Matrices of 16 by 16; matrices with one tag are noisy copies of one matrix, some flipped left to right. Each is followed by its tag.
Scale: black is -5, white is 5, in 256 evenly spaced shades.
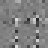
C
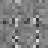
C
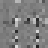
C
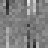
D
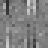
D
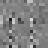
C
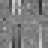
D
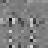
C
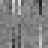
D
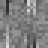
D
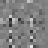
C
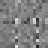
C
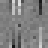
D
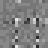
C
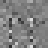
C
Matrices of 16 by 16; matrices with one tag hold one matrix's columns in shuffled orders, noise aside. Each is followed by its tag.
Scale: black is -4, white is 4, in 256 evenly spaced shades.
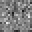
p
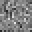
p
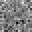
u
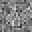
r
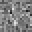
r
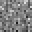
u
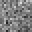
u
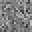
r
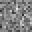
r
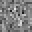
r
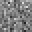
u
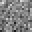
u
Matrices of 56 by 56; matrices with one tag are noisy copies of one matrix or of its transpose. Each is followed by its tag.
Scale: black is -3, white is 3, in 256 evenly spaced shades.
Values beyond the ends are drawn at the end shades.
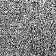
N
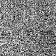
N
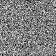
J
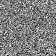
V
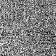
N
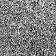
N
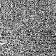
N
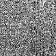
N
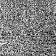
N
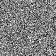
V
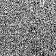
N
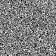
V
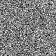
V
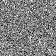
V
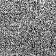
N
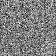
J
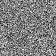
V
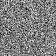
J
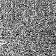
N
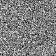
J
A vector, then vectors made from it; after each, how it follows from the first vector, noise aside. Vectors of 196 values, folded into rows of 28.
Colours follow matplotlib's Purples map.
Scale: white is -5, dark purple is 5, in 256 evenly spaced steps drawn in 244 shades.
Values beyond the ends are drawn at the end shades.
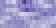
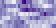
scaled up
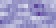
wrapped around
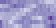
wrapped around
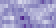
wrapped around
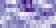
scaled up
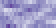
wrapped around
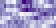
scaled up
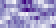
scaled up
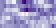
scaled up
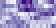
scaled up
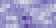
wrapped around
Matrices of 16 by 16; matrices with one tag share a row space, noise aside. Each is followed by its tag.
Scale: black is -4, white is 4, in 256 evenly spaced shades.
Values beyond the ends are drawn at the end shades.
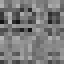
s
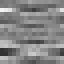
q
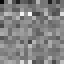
s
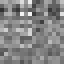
s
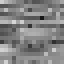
q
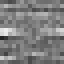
q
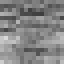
q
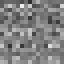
s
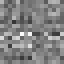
s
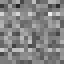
s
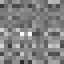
s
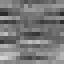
q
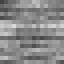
q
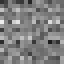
s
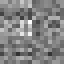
s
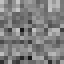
s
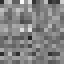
s
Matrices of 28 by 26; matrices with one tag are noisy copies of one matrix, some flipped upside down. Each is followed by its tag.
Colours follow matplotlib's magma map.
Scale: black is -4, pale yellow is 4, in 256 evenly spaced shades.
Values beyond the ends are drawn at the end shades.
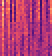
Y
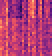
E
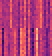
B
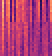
Y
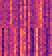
B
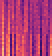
Y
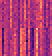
B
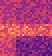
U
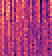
Y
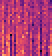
Y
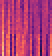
Y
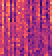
Y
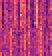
B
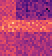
U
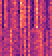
B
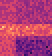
U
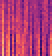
Y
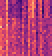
E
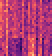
E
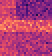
U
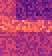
U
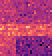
U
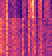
E
